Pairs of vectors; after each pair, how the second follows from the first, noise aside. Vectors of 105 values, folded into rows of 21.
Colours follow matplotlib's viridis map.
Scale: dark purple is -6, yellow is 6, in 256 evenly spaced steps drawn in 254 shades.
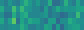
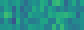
negated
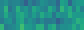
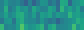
copied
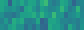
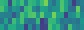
scaled up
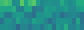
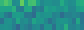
copied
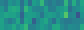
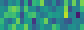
scaled up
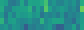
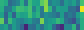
scaled up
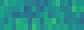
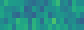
copied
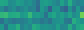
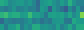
copied
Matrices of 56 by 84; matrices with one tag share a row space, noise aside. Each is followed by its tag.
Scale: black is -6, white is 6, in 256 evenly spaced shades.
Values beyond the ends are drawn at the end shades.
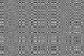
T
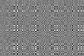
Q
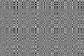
Q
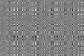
Q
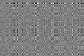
Q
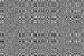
T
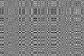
T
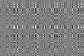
Q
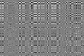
T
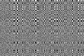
Q
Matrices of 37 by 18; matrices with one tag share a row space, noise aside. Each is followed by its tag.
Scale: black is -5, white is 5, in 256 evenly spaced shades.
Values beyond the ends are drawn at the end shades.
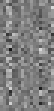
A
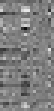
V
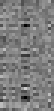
V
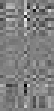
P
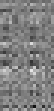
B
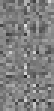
P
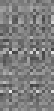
B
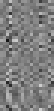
A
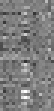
V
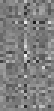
P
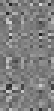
A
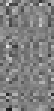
A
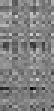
B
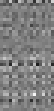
B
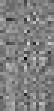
P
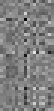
P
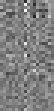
P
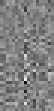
P
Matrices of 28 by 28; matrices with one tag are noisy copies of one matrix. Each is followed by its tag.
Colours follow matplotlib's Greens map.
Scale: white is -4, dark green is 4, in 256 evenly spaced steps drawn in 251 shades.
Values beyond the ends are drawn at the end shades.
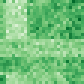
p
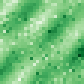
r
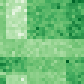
p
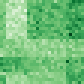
p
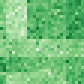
p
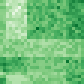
p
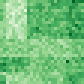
p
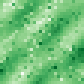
r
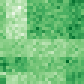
p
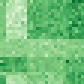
p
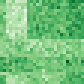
p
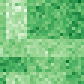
p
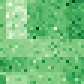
p
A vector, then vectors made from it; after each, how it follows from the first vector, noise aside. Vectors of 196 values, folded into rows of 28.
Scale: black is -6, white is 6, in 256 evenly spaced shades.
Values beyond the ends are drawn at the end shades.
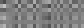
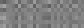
shrunk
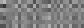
negated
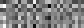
scaled up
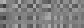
negated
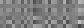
reversed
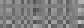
reversed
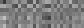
copied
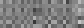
reversed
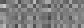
copied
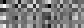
scaled up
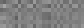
shrunk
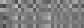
negated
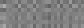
shrunk
